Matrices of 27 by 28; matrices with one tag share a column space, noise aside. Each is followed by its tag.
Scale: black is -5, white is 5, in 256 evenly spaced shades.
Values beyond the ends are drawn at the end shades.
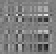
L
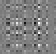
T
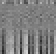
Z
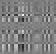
L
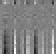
Z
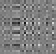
T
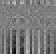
Z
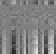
Z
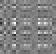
T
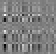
L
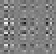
T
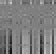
Z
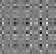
T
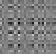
T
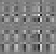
L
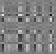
L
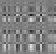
L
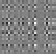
T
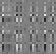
L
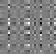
T
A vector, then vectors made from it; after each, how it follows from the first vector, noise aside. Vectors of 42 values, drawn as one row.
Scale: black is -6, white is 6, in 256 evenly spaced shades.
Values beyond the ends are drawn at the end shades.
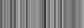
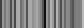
scaled up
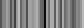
scaled up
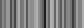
scaled up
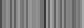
copied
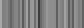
reversed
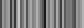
scaled up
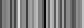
scaled up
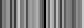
scaled up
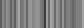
copied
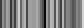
scaled up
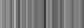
sign-scrambled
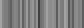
reversed
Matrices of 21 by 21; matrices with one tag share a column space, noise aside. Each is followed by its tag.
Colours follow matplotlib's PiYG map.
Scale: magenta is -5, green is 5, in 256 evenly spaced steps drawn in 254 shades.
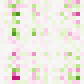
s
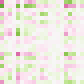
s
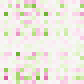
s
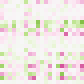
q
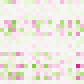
q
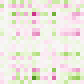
s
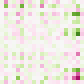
s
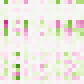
q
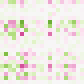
q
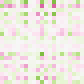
s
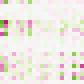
q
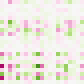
q
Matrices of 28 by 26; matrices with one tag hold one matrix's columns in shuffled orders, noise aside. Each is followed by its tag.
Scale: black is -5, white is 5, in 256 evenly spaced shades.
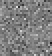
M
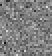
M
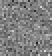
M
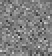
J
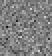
J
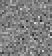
J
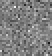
M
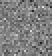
M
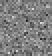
J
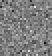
M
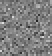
J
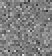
M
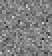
J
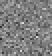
J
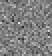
J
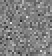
J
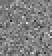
J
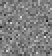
J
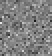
J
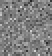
M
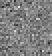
M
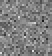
J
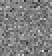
M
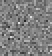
J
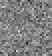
M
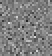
J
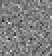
J
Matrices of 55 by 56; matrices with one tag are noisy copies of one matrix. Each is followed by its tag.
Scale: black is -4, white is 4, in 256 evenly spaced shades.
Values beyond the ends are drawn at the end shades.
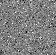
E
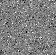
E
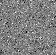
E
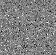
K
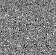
K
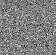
K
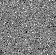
E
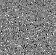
K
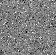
E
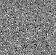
K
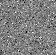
E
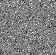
E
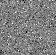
E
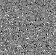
K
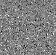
K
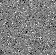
E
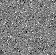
E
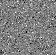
E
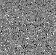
K
